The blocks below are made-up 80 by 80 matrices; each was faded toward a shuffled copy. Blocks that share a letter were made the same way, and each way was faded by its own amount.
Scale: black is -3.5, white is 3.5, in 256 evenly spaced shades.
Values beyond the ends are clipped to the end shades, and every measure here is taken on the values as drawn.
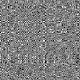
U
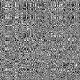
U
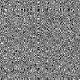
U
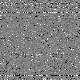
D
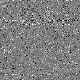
D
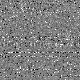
D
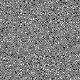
D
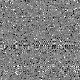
D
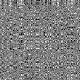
U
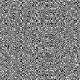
U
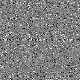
D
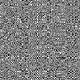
U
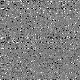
D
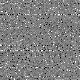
D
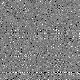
D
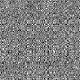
U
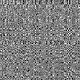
U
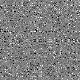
D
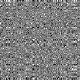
U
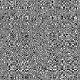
U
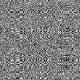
U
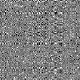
U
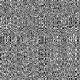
U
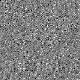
D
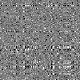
U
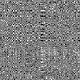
U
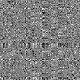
U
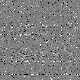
D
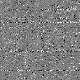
D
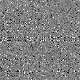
D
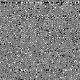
D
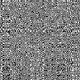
U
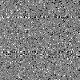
D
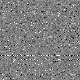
D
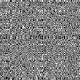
U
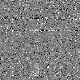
D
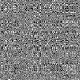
U
